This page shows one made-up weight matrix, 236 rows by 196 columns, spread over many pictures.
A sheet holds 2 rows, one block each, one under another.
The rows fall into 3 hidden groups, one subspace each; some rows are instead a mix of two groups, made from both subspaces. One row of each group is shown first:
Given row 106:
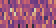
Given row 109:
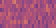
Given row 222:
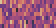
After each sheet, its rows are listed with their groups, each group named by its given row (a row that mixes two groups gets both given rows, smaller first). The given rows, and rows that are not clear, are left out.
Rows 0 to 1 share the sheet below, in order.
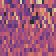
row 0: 109
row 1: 222
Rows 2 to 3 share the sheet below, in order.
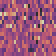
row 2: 109
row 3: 109
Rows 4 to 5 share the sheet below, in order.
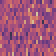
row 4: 109
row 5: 106
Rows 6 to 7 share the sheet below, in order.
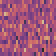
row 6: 109
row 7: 109
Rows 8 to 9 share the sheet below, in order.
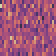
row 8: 109 and 222
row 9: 106
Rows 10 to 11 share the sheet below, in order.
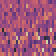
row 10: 106
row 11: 109
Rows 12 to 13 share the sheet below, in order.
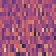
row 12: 106 and 109
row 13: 222
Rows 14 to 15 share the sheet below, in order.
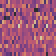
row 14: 106 and 109
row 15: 109 and 222
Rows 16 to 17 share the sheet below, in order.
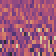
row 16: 222
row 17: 109
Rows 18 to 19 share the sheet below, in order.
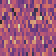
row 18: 106 and 222
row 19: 106
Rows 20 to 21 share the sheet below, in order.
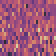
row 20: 106
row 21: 109
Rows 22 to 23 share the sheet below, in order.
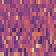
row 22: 109
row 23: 109 and 222
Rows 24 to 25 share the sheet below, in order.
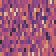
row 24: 106 and 109
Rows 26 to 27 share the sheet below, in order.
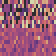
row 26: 106
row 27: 109
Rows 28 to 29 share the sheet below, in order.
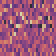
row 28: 222
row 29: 109 and 222
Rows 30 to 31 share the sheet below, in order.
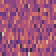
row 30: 109
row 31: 106 and 222
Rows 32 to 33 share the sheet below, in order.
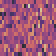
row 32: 109
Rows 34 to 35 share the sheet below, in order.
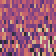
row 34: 222
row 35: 109
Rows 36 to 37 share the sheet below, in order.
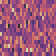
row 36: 106 and 222
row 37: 106 and 222
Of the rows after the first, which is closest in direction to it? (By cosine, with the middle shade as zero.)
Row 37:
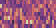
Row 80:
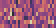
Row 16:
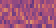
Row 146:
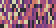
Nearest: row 16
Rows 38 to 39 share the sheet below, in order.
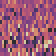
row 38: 106
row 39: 106
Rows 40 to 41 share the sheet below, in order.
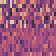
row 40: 222
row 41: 222
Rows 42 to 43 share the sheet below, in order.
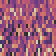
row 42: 106
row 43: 106 and 109
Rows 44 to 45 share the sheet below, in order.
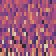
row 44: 109
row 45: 106 and 222
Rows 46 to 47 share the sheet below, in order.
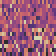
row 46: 222
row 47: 109
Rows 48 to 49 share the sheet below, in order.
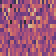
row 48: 222
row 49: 106 and 109
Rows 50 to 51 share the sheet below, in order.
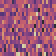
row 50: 109
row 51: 222
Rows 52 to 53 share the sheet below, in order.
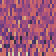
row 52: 109 and 222
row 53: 106
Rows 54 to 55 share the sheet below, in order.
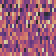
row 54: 106
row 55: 109
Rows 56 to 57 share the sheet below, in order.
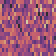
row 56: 106
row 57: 109
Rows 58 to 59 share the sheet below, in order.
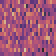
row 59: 109
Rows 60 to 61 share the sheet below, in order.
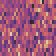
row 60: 109
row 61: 106
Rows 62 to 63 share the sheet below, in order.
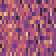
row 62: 109
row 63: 106 and 109
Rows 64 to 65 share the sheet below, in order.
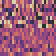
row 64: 222
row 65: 222
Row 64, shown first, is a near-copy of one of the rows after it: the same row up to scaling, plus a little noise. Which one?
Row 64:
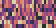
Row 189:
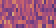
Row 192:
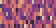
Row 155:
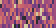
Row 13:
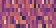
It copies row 189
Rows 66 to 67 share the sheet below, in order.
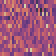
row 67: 222
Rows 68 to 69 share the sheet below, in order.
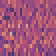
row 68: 106
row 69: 106 and 109
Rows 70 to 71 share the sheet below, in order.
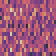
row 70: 106
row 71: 222
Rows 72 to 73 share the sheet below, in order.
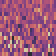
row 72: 109 and 222
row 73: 222
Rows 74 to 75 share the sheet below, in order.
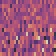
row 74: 222
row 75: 109
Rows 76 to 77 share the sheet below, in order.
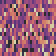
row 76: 106 and 222
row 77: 109 and 222
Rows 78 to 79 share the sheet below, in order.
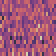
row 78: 106 and 109
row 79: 106
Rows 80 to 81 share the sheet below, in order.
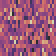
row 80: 222
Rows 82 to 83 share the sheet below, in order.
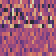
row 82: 222
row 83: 222
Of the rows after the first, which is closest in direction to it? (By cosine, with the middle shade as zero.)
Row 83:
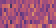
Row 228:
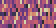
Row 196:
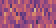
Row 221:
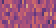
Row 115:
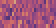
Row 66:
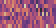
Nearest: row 196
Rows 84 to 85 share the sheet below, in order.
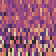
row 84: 109
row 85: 106
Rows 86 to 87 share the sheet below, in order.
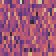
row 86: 109
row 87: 222
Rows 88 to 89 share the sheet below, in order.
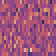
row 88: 109
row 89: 222
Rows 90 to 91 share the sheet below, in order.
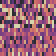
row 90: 222
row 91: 106
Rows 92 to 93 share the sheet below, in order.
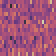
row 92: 106 and 109
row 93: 106
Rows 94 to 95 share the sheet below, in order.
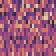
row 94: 106 and 109
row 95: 106
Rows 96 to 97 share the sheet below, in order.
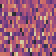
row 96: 106 and 222
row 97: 109 and 222
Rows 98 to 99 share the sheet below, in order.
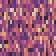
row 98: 106
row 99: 109
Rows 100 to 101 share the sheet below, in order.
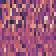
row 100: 222
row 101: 222
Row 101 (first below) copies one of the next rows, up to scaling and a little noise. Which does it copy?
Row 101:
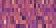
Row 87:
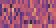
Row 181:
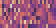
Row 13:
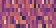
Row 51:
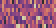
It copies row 13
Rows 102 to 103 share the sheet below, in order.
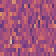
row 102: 109
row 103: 222
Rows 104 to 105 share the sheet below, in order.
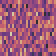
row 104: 106
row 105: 222
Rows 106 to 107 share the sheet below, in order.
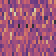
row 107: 106
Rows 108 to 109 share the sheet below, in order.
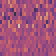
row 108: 106
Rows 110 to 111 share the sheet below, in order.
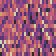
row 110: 109
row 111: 109
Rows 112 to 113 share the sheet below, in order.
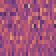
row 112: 109
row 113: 106
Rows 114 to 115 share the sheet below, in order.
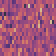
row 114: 109
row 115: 106 and 222
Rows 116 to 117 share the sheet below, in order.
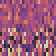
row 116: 109 and 222
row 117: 106
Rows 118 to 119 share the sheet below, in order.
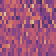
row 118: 109
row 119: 106
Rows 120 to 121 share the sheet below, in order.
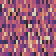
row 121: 109
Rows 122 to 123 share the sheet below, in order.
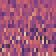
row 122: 106 and 109
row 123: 106
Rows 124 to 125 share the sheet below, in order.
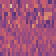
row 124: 106
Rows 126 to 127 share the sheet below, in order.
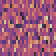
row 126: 222
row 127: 109
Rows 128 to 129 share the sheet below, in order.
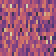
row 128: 106
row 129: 106 and 109
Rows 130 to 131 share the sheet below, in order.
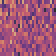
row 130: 109 and 222
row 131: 109 and 222
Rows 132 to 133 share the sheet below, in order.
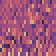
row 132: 109
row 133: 106
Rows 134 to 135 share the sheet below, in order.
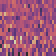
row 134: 109
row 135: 106
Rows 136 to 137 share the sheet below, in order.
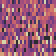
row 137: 109
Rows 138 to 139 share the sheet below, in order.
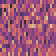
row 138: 222
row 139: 106
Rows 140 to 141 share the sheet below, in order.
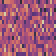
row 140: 109
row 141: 222
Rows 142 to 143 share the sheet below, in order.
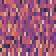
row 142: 109
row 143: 106
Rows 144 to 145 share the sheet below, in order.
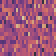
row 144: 222
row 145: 109
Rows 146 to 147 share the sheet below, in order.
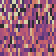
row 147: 222
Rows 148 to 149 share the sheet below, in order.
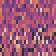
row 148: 106 and 222
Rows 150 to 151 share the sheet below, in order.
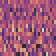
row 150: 106
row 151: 222
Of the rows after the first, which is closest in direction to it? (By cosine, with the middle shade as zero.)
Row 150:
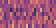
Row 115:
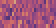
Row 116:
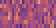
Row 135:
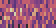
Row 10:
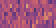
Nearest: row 10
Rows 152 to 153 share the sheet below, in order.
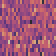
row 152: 109 and 222
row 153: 106 and 109
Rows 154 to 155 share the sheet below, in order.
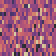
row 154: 109
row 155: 222
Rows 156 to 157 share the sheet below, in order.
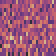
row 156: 222
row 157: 106
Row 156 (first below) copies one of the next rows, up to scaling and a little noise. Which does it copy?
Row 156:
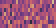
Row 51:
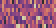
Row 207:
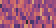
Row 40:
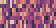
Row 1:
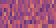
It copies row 1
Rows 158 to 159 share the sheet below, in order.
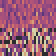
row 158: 106 and 109
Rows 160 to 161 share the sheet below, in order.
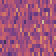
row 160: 109
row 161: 109
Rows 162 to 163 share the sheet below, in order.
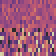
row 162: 222
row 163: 109
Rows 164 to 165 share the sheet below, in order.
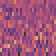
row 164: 106 and 222
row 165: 106
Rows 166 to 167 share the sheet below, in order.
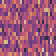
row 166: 109
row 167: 109
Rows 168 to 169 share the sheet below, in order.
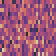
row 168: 109
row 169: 106 and 109
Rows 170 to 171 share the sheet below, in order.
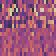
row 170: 222
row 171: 109 and 222
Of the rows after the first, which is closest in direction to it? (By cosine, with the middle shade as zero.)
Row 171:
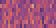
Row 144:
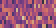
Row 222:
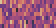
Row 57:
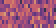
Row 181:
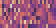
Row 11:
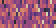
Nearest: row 57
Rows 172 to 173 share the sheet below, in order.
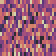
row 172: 109 and 222
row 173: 222
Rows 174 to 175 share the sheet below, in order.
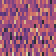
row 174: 109
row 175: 106
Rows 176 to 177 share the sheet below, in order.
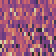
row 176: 106
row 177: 109
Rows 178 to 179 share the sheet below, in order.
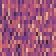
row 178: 106 and 222
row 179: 106
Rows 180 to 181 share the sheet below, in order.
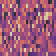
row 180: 106
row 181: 222
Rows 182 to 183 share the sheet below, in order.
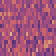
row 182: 109
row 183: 106
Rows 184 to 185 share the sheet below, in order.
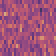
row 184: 109
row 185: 109 and 222
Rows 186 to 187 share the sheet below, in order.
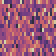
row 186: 109
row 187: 109
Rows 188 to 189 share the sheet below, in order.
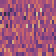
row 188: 106 and 109
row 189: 222
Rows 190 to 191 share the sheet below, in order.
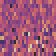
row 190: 106 and 109
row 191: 109
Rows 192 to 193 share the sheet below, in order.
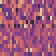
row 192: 222
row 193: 222
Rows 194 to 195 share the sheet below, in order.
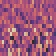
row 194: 222
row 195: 106 and 109
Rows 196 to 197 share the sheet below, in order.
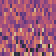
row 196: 106 and 222
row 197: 222
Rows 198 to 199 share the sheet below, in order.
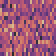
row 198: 106 and 109
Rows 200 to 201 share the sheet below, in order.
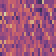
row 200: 109
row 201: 109
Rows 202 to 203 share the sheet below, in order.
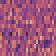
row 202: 222
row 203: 106
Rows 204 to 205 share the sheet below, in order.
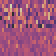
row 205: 109
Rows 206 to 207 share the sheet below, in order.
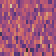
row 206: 106
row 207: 222
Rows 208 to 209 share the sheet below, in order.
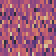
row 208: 106 and 109
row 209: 106
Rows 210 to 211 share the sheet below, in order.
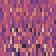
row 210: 106
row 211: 222
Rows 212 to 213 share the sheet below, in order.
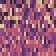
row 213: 106
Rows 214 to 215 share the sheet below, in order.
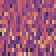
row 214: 106 and 109
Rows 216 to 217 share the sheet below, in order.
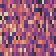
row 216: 109
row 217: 222
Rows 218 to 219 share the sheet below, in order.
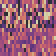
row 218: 106
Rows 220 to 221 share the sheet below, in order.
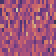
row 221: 106 and 109
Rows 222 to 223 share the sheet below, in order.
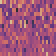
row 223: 106 and 109
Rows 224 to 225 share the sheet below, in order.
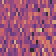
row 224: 109
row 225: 109
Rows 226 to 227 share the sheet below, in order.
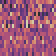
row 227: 106
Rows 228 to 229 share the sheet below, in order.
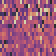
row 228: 109
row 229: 109
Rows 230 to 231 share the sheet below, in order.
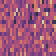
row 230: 109
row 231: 222
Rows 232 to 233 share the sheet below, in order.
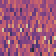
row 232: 106
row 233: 109
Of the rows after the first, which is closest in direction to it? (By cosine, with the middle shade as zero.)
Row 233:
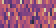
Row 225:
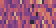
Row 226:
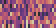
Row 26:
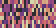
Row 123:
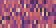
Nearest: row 225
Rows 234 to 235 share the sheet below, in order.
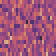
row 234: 222
